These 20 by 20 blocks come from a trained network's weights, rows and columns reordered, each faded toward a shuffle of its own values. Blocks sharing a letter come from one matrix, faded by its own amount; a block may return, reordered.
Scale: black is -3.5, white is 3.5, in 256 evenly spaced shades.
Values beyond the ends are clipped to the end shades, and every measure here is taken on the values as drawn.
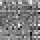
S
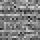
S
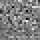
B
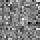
B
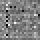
S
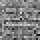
S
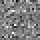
B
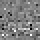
B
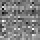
S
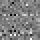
B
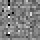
S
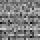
S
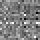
B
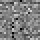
S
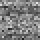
S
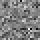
B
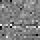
B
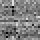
S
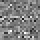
B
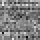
S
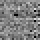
S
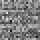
S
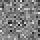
B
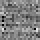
S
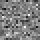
B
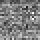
S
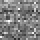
S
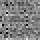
S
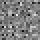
B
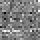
B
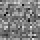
S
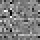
S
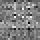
S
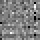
S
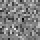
B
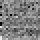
S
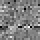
B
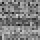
S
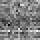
S
